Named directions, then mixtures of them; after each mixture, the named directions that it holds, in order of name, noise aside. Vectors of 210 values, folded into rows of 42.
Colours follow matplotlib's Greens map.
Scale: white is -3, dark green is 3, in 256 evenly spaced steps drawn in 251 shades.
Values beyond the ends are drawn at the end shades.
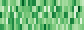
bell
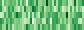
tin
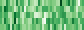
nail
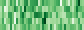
nail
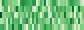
bell, tin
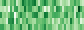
bell, nail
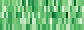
bell, tin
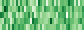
nail, tin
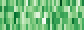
nail, tin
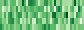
bell, tin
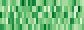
bell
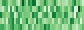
bell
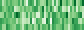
nail, tin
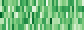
bell, tin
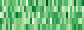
tin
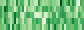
nail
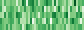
bell, tin
